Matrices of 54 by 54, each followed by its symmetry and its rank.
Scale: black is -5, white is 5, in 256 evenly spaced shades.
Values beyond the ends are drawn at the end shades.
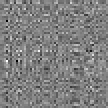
neither, rank five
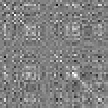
symmetric, rank five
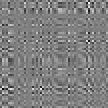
antisymmetric, rank two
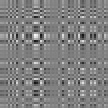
symmetric, rank one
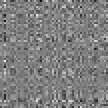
neither, rank five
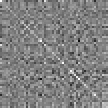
symmetric, rank five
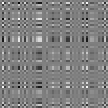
symmetric, rank one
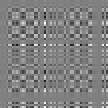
symmetric, rank one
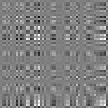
symmetric, rank two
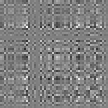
symmetric, rank two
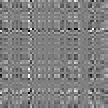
antisymmetric, rank two
